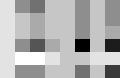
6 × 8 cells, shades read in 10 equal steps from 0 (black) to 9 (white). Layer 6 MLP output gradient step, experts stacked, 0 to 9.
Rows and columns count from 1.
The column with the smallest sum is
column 6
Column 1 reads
8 8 8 8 8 8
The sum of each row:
48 52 53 37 64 45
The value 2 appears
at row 6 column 8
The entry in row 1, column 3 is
4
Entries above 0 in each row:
8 8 8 7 8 8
